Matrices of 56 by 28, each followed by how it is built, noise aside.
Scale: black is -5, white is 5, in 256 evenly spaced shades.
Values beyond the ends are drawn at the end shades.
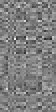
low rank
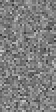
noise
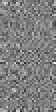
low rank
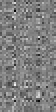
low rank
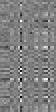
low rank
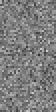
noise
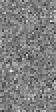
noise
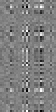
low rank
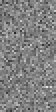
noise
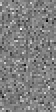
noise
